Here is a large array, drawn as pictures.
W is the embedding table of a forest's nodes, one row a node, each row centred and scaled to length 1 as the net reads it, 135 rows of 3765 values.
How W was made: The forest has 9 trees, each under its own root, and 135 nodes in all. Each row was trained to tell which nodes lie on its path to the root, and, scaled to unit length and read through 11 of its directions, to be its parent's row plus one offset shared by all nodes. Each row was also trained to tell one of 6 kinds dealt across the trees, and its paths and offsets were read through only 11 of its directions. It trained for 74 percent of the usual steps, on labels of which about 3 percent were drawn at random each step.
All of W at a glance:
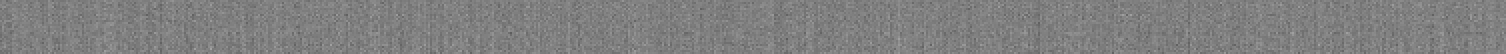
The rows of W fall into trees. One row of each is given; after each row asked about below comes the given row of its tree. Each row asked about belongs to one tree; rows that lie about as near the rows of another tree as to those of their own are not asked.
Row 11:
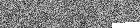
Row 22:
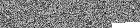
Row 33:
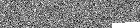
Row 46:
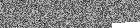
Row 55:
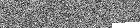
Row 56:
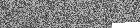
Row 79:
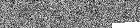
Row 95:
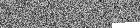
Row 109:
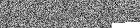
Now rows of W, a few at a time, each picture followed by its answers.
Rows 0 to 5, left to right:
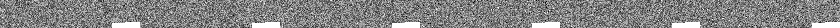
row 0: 95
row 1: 11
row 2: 56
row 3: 55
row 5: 109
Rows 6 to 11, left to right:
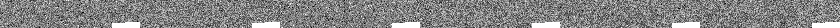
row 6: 79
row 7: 55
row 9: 46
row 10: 79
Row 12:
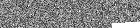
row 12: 46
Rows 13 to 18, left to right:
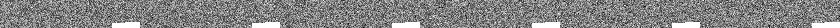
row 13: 79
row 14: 56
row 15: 46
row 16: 95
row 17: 11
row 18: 46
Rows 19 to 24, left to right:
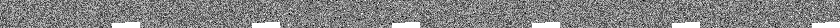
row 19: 46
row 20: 79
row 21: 56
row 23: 46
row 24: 55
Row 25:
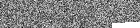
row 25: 11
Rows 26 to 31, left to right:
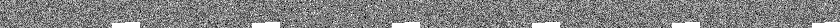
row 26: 95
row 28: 109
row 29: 79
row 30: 79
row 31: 56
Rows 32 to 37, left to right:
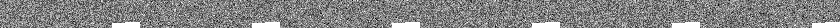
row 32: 56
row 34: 95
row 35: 55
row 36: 55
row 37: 55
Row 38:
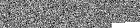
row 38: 22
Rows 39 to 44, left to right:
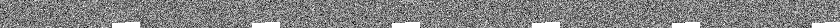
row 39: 33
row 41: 109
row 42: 22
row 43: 56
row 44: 109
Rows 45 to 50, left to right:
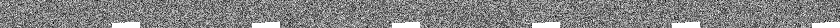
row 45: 55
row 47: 95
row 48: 79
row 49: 33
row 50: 33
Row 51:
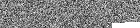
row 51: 11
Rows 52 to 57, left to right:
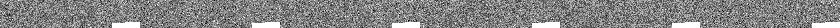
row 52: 11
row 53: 11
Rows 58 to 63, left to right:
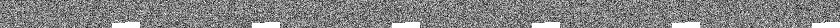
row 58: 55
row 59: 109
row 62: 55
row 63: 22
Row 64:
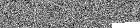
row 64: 33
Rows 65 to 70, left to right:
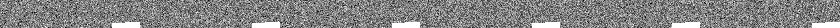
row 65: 33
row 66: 46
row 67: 55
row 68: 46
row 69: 109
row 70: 55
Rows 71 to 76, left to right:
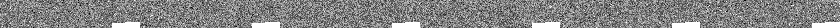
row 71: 56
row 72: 46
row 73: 56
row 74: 79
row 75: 33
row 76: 109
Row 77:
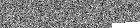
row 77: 46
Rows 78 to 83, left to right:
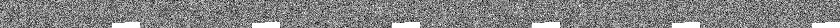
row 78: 56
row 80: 109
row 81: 109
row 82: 56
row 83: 55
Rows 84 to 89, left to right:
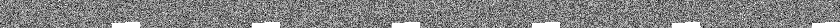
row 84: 22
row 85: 109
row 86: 109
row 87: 55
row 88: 55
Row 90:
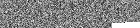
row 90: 95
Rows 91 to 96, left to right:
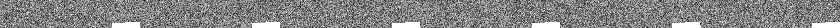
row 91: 109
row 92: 33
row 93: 11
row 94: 55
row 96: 22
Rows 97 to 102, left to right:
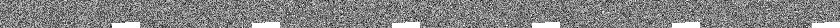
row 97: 33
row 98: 22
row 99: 22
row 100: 46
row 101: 22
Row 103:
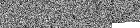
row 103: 56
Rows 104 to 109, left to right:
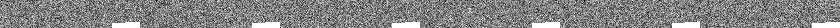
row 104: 79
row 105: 22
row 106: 95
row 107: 95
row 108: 46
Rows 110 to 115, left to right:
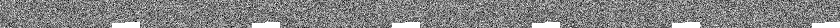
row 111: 56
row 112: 109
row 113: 56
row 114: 109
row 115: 46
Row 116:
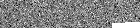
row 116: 95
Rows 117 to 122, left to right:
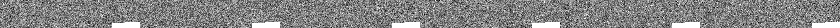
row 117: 56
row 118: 33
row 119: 109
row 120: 79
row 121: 109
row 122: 22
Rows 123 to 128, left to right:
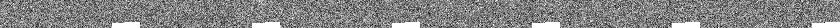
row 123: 109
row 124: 11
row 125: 46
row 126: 56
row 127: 22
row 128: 22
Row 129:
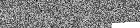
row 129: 55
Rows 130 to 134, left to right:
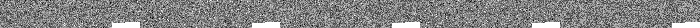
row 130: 22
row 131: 56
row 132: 33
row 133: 55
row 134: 56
